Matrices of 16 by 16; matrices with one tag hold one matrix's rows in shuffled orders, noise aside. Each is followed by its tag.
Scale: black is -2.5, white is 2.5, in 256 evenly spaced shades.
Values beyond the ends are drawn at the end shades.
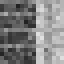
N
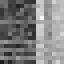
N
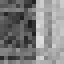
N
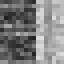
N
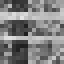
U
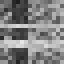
U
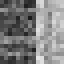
N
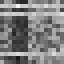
U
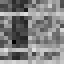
U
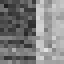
N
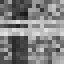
U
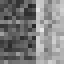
N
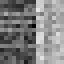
N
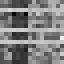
U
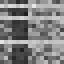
U
